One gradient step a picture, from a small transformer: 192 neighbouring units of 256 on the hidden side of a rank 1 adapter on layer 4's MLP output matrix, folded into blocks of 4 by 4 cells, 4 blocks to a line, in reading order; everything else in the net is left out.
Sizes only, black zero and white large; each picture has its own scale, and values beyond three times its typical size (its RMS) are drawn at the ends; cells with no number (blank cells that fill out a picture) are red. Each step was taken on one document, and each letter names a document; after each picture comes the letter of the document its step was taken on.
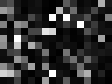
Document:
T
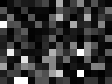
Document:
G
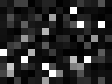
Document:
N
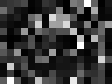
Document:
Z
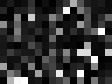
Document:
G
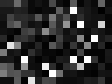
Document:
N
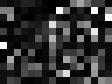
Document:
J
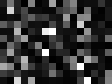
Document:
T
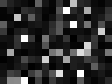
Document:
G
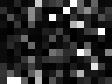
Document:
G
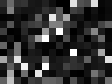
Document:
Z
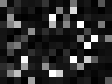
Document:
N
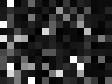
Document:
T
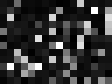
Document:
J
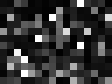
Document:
J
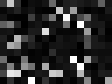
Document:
N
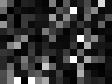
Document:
N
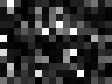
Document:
Z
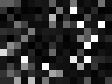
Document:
N
